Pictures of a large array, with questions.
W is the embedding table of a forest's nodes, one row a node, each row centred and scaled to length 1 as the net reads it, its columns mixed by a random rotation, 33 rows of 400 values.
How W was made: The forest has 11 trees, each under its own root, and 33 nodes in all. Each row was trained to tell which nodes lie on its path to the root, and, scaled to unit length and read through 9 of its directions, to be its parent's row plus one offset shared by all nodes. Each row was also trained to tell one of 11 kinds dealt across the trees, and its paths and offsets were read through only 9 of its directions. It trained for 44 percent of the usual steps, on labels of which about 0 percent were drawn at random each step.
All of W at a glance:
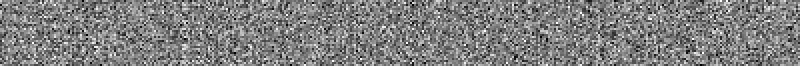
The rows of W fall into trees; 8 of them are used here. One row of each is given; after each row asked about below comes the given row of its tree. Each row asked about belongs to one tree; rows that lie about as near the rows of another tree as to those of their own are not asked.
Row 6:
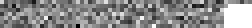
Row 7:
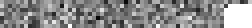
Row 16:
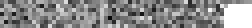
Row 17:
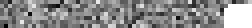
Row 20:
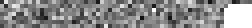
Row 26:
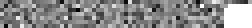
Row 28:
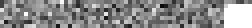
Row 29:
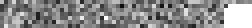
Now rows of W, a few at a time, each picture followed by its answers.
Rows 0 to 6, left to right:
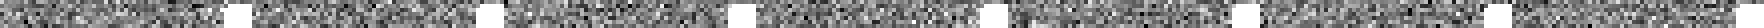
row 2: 28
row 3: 29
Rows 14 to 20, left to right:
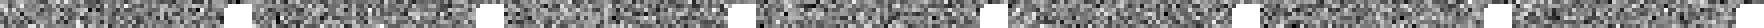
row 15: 7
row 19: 7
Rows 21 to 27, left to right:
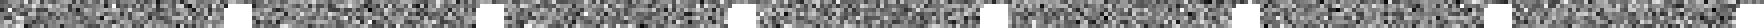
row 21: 7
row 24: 28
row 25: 20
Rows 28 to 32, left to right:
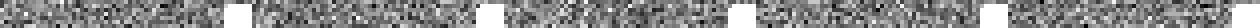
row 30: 26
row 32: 6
